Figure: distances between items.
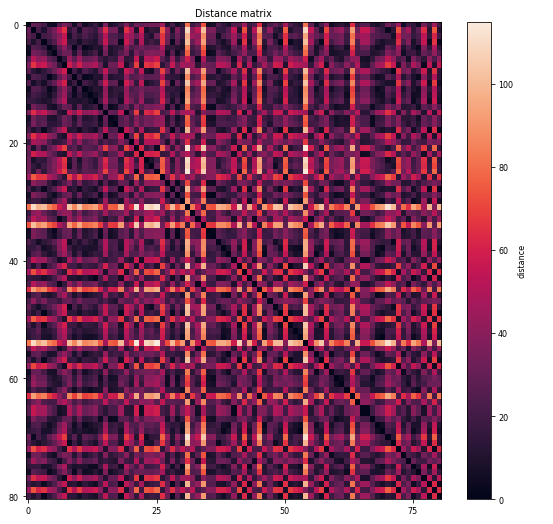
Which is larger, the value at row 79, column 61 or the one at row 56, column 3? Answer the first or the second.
the first
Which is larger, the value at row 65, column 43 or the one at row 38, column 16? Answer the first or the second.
the first
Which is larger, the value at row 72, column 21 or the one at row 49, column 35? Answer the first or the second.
the first
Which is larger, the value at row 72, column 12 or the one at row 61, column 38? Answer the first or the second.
the first
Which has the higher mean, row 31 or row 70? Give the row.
31
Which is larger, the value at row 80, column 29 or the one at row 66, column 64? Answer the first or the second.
the second
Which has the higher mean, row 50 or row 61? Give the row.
50
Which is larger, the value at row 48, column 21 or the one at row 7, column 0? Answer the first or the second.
the second
